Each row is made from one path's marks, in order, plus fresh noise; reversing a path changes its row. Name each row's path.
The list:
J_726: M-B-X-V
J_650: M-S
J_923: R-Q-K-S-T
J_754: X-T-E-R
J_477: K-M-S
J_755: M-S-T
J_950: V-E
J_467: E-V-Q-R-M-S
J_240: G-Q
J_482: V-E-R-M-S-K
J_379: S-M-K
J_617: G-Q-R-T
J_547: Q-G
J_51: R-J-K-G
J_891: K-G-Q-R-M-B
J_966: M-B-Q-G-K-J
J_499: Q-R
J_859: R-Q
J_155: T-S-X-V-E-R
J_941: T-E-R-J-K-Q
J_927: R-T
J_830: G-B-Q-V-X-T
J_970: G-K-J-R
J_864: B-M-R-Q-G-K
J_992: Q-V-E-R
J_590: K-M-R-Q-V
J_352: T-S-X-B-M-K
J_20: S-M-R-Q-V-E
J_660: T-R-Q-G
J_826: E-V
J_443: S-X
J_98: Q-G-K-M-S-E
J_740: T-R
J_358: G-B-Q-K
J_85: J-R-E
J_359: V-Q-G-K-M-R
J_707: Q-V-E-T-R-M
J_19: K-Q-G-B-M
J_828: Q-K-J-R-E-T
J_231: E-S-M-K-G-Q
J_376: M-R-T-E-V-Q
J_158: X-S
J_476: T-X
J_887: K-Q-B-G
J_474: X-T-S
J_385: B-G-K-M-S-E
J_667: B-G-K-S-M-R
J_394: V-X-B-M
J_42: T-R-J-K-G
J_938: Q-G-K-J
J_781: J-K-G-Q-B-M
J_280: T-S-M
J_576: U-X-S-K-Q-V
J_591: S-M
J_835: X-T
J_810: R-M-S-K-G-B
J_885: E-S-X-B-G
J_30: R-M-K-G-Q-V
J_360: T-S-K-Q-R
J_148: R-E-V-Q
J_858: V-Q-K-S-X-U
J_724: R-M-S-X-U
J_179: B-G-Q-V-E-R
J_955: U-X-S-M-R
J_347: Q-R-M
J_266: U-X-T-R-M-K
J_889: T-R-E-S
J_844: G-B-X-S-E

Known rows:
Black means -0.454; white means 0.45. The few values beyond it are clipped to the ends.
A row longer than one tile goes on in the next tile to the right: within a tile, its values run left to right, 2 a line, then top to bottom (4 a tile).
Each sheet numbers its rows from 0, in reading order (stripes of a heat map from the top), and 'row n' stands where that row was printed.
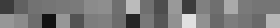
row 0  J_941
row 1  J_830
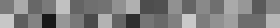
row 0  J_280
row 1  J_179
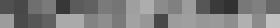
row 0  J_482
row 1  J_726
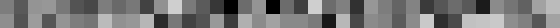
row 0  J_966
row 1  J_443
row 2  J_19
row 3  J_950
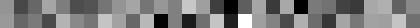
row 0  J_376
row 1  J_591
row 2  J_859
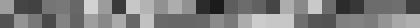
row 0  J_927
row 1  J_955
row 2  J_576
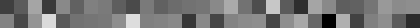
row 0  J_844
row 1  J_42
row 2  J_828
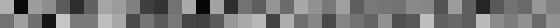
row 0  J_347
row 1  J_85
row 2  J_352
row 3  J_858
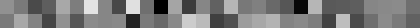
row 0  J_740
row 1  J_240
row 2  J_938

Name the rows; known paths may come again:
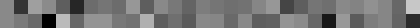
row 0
J_590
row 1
J_155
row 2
J_941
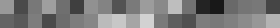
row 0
J_810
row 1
J_576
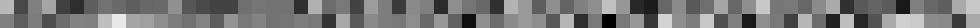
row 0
J_724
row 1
J_754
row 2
J_891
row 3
J_923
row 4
J_379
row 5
J_280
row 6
J_950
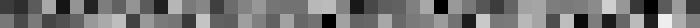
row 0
J_85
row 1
J_98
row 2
J_477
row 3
J_347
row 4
J_591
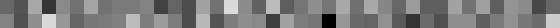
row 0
J_830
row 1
J_660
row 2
J_360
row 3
J_667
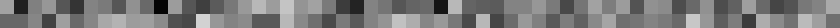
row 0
J_30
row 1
J_992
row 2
J_266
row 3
J_938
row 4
J_385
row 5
J_376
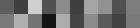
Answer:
J_887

